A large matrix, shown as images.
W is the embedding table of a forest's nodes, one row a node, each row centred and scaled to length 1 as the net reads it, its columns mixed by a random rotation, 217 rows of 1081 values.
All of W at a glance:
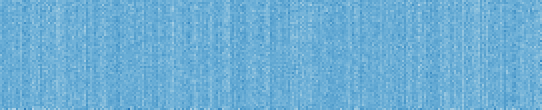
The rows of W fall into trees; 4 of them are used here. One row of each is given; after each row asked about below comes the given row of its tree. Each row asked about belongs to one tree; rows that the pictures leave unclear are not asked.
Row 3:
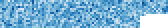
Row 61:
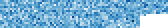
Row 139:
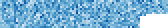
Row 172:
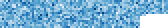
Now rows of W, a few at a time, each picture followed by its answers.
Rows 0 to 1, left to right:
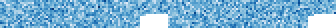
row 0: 61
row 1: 172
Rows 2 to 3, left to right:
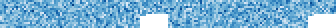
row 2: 61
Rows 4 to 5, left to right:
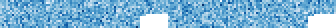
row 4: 172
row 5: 139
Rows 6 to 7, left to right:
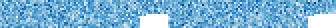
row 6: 139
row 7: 139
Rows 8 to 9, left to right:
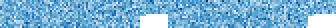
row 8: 172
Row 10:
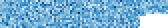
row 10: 172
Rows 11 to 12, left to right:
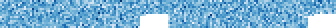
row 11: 172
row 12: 139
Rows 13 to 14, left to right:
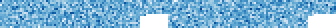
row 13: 3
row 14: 3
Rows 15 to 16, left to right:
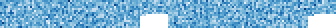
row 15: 61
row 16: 172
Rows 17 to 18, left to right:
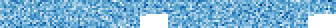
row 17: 61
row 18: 3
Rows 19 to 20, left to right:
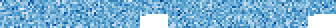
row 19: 3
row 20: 61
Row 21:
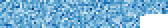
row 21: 3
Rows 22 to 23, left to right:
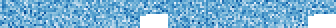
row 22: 61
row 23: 61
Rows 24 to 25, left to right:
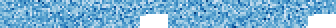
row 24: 172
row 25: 172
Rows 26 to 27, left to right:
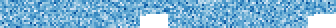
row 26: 61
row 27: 139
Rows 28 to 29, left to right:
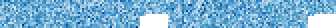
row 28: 172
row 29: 139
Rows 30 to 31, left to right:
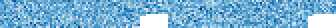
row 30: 61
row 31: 3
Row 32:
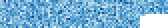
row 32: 172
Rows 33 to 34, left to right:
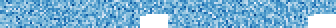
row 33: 61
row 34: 61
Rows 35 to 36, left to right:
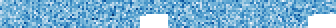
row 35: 172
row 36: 61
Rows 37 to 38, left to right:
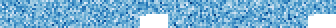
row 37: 139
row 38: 172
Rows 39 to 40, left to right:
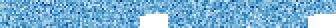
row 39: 172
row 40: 139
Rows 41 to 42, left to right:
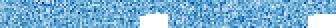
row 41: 172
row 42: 172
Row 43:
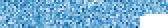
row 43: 172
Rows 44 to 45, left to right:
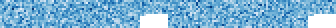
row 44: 3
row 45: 3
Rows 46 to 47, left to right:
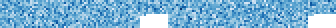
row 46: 139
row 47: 3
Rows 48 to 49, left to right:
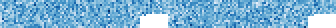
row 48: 139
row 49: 172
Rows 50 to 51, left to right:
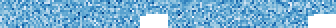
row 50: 172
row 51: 61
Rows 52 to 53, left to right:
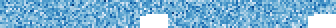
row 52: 61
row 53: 139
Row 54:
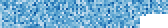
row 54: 139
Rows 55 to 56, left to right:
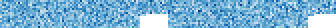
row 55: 139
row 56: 61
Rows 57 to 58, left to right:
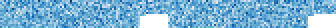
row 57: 172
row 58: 172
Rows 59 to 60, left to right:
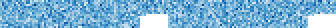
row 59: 139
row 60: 139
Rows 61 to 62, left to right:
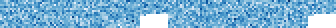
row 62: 172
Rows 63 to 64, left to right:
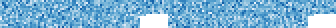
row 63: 139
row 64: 61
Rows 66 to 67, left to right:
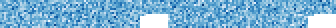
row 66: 3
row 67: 139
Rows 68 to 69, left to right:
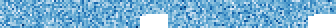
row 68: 172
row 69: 3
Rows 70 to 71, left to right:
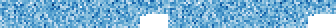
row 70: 139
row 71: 139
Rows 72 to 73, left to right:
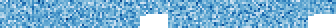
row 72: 172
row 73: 3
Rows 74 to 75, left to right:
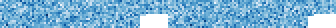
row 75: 172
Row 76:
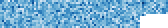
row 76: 3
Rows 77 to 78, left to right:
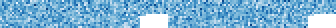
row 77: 139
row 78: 172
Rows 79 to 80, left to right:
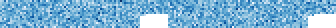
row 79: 172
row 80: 139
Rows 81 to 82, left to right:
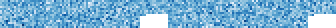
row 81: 172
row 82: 3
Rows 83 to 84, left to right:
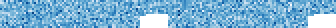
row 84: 61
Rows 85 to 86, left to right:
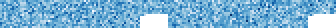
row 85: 3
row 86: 3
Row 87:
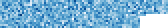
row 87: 139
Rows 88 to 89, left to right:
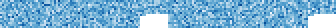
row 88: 172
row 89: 61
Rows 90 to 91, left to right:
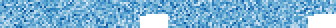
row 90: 61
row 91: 139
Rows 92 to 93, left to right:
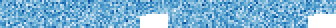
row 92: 139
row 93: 139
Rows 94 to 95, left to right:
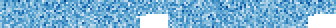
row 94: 139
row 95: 139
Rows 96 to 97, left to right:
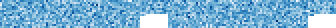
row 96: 3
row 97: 3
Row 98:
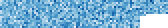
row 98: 172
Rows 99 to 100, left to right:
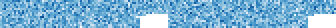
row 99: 139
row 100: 139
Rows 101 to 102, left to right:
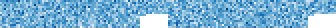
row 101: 139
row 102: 61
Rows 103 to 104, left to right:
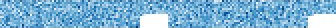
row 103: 172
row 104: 172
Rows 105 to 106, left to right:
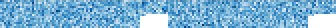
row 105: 3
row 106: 61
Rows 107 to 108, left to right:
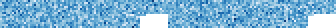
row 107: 139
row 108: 172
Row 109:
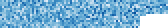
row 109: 172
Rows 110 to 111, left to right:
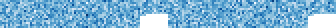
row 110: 61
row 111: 61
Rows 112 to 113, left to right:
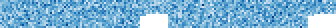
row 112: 172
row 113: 139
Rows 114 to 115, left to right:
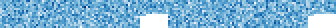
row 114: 139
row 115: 61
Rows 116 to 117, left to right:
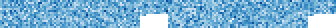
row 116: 61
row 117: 3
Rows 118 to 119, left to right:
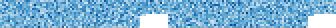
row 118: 139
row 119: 172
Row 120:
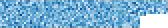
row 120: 139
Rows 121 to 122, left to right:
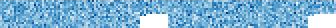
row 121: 139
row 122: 139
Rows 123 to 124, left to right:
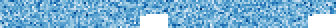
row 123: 61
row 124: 3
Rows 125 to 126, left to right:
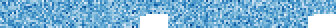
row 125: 139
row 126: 172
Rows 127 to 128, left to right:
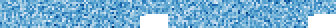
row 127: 3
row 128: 172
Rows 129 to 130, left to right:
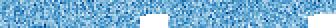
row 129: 139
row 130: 139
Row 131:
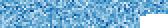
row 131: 61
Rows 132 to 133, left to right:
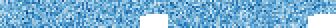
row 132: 172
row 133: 139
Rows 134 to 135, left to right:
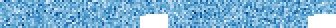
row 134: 172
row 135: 172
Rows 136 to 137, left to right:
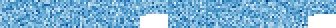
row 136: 172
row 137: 61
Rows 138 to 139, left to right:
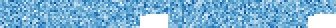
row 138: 61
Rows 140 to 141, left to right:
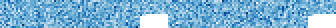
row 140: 172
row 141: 172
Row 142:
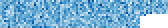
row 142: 139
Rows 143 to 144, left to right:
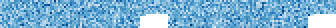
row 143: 172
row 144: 172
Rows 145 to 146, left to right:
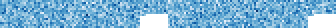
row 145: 61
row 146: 172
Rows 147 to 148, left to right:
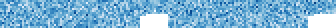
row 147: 61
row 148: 139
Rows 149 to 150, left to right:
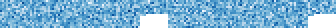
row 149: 172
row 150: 61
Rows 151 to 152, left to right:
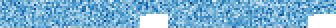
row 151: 139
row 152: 172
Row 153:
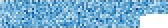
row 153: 172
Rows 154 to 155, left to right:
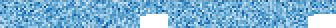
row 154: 61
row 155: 61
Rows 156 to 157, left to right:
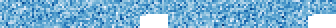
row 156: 172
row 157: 3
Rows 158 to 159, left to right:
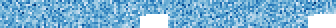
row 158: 139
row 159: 139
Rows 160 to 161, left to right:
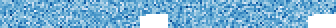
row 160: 61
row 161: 3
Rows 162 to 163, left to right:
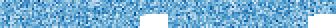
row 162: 172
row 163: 3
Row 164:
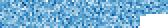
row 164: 172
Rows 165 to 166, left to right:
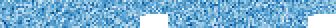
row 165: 3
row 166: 172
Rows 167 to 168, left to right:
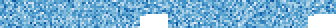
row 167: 61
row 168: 61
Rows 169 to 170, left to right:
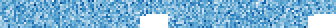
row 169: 139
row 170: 172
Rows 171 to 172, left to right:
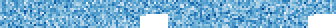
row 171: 61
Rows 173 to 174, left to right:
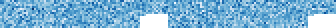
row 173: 3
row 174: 61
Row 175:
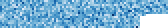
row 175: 172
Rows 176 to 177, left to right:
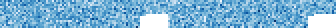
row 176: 172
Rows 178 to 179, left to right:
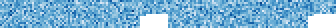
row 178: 61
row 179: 3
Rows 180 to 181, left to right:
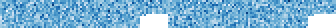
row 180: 139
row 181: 172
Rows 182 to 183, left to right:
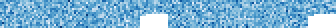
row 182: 61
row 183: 61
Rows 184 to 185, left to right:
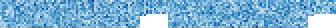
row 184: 139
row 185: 3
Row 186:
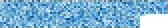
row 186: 172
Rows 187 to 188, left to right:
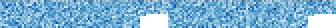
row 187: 139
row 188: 139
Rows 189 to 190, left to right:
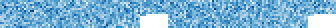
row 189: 61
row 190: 139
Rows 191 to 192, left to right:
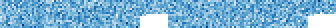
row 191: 172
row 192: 139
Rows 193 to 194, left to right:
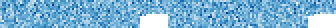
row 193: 139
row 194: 139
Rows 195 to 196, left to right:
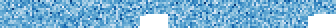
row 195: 172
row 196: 172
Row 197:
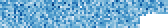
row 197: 139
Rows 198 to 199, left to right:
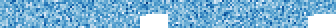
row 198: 139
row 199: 172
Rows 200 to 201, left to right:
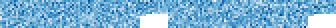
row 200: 139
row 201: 172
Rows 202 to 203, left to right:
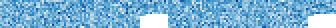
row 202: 139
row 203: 61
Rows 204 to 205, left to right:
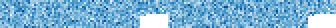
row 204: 139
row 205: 139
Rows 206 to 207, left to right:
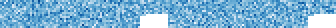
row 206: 172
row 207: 61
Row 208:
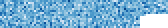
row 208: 61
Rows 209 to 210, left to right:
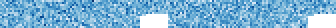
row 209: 139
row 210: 139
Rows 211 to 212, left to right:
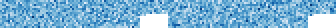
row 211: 139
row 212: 3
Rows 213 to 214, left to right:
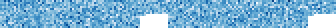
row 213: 172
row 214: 172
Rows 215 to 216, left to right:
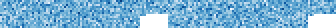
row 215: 172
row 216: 3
